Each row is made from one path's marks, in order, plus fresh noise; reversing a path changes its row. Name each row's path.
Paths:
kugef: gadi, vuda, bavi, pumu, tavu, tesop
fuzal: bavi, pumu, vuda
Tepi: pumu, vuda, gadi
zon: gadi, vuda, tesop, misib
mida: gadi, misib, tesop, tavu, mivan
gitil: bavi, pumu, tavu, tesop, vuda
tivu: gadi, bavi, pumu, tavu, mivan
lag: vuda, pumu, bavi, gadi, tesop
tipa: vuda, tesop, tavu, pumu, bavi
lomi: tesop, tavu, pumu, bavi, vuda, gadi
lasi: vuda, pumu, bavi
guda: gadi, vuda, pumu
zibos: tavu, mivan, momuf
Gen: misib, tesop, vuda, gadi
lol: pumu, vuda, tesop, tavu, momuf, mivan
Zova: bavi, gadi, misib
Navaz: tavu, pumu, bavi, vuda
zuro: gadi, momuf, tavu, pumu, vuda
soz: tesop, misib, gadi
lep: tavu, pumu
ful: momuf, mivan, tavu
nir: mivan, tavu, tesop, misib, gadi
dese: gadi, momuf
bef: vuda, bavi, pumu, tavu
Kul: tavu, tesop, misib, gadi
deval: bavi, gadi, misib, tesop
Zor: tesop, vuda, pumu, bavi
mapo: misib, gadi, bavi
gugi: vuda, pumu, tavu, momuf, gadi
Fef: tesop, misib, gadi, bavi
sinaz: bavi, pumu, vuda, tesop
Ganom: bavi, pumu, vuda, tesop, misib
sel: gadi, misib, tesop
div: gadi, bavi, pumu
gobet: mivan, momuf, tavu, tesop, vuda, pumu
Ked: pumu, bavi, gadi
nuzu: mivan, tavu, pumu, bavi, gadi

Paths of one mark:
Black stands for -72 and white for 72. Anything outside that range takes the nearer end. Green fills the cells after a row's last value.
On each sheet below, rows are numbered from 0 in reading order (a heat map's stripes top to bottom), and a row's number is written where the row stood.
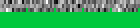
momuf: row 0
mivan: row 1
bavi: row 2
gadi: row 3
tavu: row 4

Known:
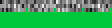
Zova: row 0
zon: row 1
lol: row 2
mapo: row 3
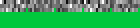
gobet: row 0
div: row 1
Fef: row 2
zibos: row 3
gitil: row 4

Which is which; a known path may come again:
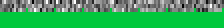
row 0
Ganom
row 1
ful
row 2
gobet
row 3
Tepi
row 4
zuro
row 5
tipa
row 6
nuzu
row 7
deval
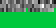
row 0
div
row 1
Fef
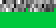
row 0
zibos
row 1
lep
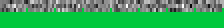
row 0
sel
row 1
Zor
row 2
lol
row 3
lag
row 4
Gen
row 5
gitil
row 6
mapo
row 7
lasi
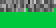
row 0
tivu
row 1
Ked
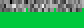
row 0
soz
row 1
zon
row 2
guda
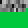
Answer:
fuzal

